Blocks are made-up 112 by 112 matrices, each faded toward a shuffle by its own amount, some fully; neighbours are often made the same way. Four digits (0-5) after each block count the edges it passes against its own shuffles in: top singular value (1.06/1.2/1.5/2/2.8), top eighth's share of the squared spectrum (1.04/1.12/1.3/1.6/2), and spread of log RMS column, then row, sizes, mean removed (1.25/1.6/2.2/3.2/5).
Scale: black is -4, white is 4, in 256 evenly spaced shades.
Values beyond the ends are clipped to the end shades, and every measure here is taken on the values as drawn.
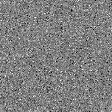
3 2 1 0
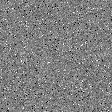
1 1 0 0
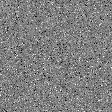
1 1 0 0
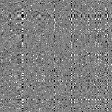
5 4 3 3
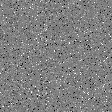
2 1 0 0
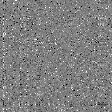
4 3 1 1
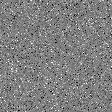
0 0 0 0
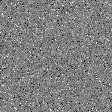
2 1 0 0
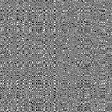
5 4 3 3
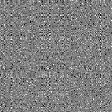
5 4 3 2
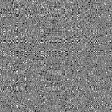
5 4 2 3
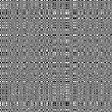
5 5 4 4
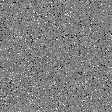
3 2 0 0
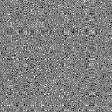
5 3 2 3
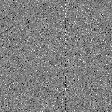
3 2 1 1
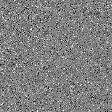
3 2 1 0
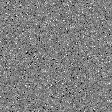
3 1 0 0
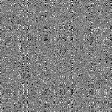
5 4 3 2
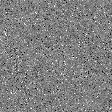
2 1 0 0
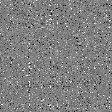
2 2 2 2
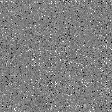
2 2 2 1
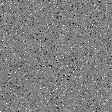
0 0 0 0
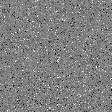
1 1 1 1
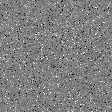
0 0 0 0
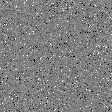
0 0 0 0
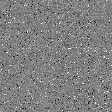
1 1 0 1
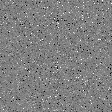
1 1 0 0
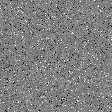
2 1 0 0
